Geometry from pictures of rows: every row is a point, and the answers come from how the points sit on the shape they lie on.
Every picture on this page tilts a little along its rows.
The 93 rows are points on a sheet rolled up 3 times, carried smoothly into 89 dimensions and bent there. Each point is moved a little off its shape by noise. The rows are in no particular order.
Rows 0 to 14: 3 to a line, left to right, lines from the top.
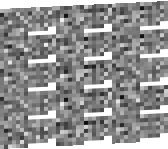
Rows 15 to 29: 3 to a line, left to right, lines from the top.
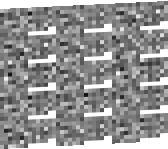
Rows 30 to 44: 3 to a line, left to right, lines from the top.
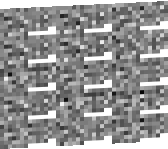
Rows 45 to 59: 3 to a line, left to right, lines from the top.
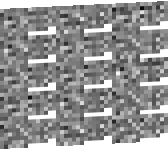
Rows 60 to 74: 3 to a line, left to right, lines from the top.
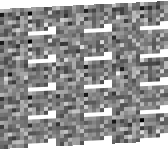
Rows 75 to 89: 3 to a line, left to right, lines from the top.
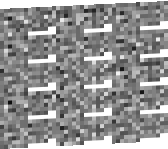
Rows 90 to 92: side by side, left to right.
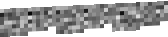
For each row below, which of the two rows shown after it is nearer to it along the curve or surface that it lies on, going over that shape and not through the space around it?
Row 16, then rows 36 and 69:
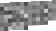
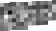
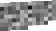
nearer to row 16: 69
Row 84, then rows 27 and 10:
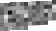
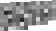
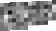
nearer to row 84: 10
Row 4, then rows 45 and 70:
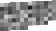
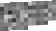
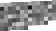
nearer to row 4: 70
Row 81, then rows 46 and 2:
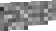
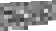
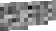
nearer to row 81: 46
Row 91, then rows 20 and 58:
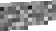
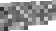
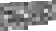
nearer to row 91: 20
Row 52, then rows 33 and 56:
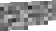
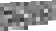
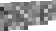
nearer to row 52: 56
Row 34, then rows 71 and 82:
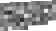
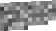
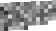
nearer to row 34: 82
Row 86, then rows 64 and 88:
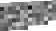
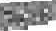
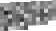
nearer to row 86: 88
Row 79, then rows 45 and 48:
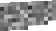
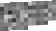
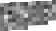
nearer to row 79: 45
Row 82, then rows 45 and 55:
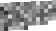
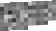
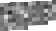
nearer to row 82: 55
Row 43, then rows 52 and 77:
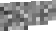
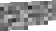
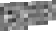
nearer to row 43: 52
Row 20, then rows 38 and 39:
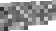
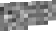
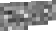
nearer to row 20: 39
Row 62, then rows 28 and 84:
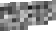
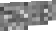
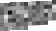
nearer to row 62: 84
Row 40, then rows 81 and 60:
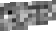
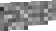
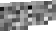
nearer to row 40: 60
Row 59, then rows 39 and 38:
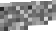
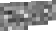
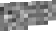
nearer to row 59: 39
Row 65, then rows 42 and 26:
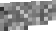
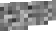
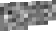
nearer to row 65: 42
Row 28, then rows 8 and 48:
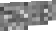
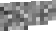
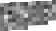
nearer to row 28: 8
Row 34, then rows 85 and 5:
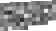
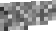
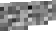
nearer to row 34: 85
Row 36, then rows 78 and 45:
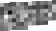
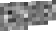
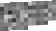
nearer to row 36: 78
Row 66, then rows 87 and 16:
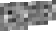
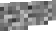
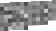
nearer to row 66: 87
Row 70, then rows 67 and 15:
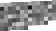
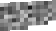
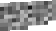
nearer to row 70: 15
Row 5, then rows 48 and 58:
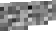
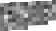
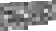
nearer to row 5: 48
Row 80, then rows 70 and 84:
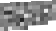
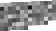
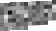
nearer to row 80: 84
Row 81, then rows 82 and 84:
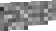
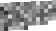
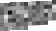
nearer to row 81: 82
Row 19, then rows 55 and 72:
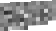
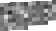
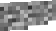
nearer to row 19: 55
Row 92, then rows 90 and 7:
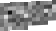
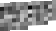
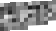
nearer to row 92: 7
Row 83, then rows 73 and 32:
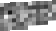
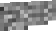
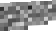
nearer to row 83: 32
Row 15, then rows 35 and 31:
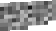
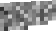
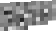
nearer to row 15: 35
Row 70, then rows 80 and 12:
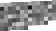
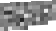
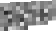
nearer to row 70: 12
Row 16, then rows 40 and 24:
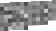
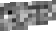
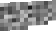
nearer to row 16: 24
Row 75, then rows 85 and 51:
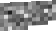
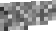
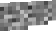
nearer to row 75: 85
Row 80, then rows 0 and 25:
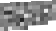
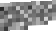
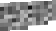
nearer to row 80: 0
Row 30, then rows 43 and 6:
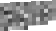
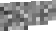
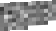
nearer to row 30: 43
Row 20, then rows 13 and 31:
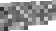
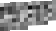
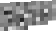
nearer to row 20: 31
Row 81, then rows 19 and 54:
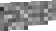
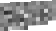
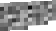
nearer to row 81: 19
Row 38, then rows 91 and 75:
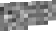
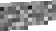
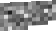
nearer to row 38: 91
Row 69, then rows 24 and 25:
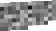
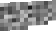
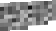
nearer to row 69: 25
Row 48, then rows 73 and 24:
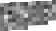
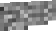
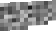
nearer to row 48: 24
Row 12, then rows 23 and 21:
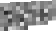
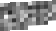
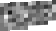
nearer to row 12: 21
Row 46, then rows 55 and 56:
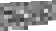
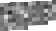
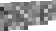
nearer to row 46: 55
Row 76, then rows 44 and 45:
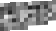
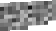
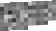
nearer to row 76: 44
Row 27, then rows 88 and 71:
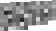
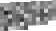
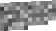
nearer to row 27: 88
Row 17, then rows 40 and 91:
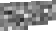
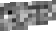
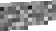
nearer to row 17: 40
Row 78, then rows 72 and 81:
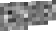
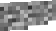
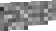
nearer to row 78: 72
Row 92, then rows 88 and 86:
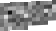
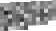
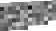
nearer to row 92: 88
